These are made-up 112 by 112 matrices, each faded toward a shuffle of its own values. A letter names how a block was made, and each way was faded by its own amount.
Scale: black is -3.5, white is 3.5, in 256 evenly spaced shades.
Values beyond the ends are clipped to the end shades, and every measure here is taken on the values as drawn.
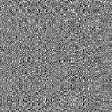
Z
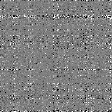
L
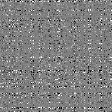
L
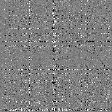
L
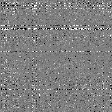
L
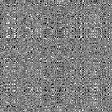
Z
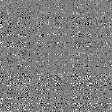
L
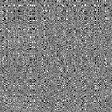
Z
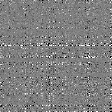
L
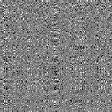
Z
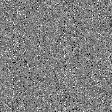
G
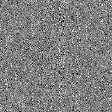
G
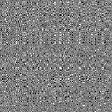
Z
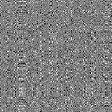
Z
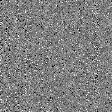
G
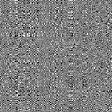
Z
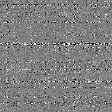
L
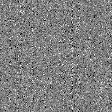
G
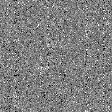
G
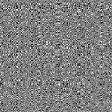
Z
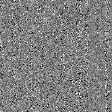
G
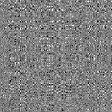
Z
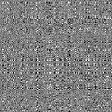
Z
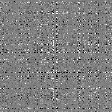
L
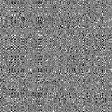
Z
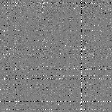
L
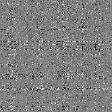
L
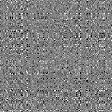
Z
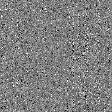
G
